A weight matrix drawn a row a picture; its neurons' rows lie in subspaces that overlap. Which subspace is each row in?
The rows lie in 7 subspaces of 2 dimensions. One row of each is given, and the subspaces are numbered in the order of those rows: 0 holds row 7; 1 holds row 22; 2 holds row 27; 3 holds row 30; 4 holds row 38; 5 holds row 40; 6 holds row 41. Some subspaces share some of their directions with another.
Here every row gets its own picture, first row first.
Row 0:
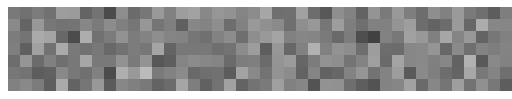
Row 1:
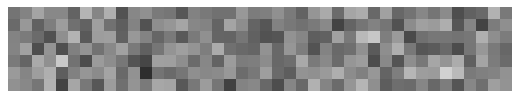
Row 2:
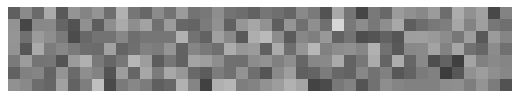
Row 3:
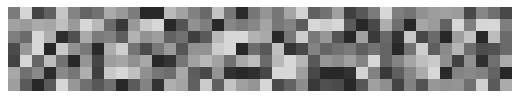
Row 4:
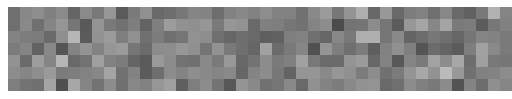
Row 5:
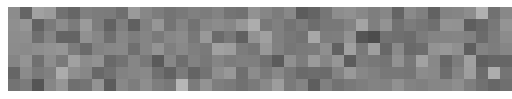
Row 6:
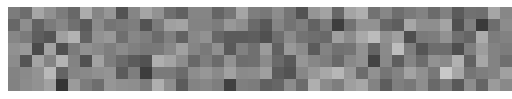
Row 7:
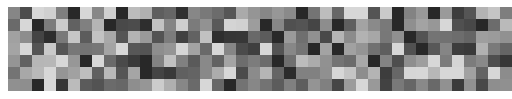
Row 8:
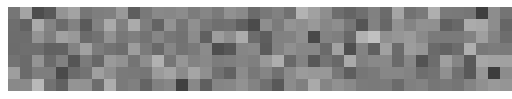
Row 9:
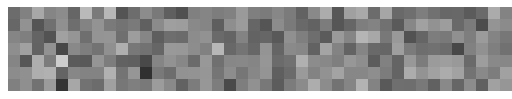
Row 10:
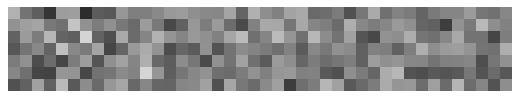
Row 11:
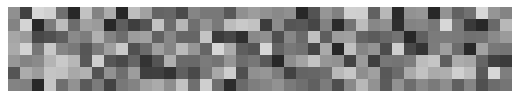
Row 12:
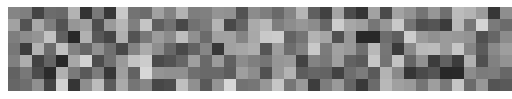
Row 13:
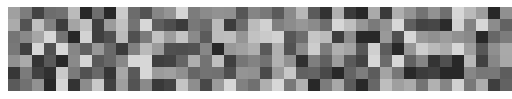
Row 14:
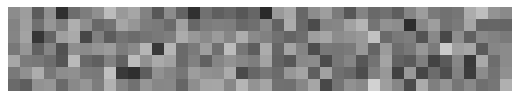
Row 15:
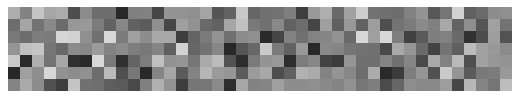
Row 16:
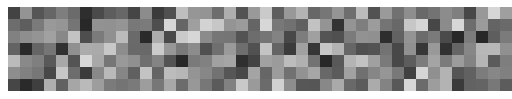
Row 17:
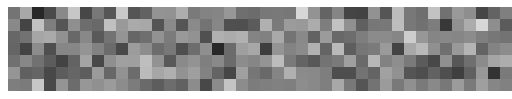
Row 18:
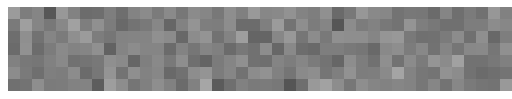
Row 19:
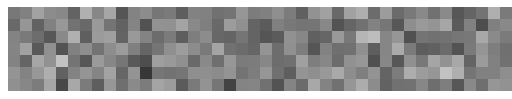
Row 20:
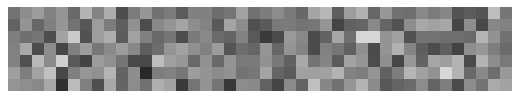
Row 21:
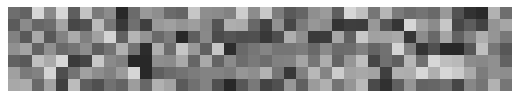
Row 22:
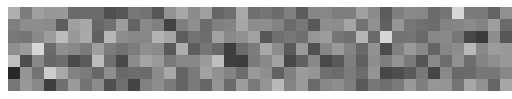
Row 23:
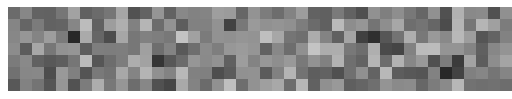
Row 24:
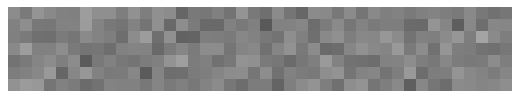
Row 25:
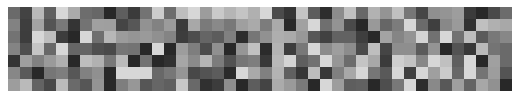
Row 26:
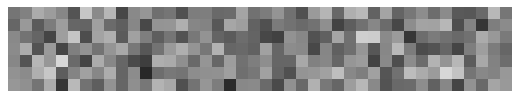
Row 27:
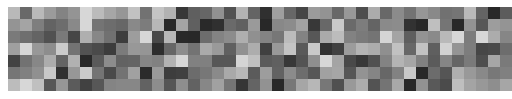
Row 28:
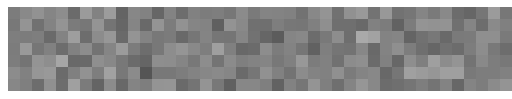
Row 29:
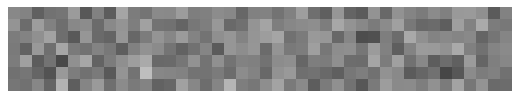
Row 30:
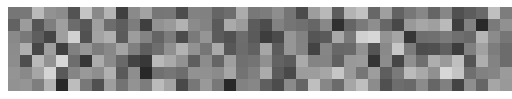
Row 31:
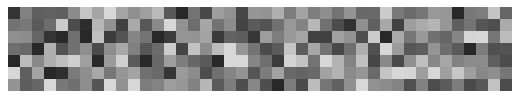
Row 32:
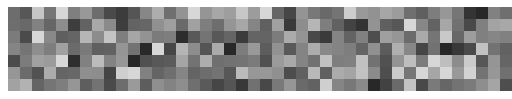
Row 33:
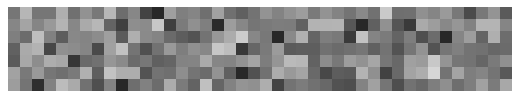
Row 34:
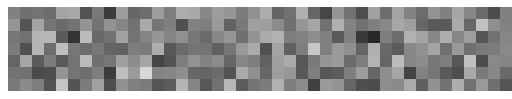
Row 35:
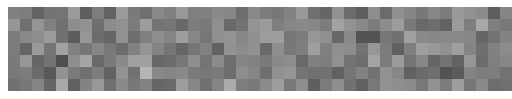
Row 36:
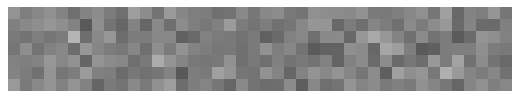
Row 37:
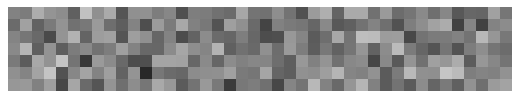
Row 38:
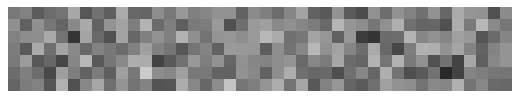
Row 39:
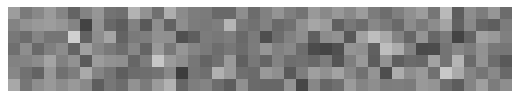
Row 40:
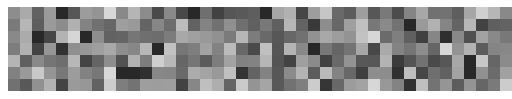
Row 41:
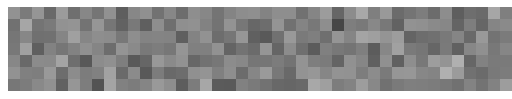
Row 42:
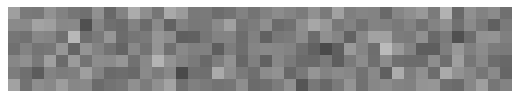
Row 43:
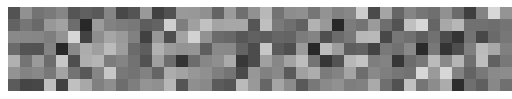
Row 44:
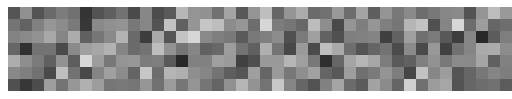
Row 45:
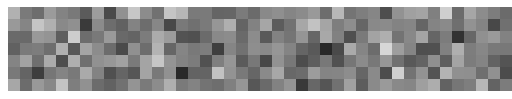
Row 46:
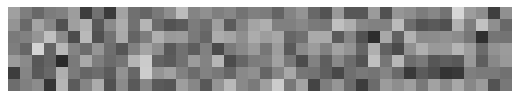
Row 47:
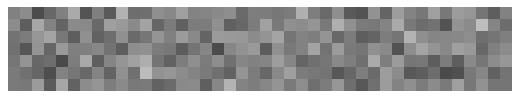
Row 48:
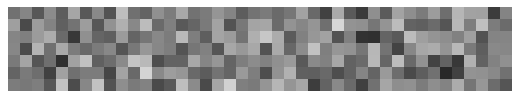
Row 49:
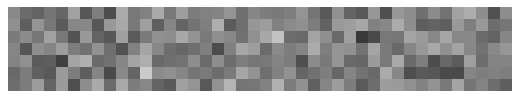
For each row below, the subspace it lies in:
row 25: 5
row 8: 0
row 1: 1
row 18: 6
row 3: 3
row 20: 0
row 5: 0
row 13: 1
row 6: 3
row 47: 0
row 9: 4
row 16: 2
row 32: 5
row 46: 1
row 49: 3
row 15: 1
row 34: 5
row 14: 5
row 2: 6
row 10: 6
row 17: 0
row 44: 2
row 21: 5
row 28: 3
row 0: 5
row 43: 2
